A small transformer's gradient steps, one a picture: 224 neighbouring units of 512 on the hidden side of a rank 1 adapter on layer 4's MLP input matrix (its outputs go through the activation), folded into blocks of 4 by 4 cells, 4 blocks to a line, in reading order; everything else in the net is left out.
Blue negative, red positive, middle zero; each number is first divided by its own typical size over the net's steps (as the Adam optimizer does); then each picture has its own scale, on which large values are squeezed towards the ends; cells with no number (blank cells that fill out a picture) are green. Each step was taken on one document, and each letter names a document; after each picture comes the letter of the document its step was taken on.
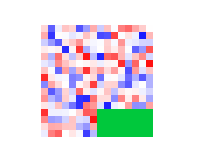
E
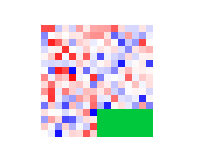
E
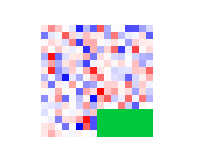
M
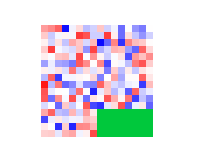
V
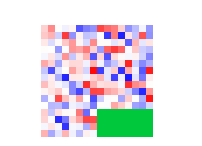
M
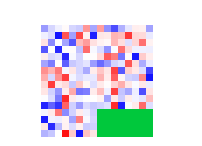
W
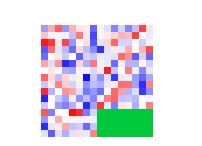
V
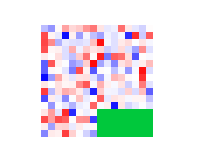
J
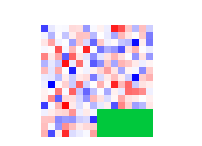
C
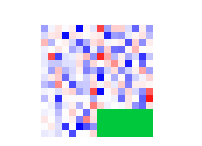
M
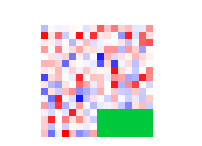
C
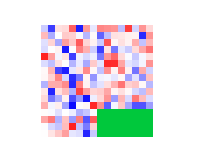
E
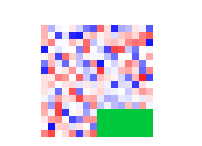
W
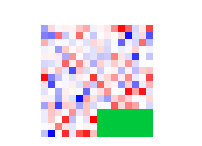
C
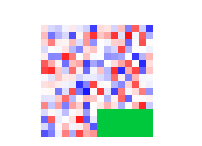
W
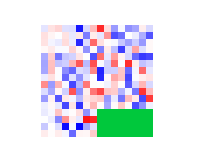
M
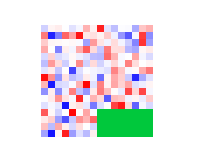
C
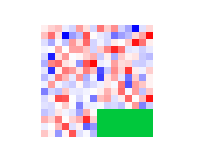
M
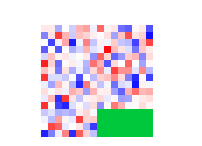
W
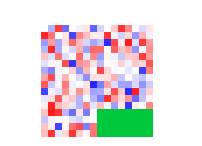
V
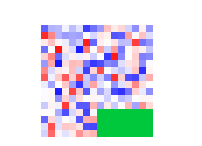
W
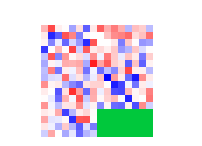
W
